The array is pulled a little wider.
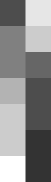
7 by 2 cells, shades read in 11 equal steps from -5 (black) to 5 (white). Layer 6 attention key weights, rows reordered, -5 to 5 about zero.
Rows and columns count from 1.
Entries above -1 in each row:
1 2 1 1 1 1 1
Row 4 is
2 -2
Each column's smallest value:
-2 -3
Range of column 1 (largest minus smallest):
7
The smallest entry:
-3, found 2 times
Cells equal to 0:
2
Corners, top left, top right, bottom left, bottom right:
-2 4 5 -3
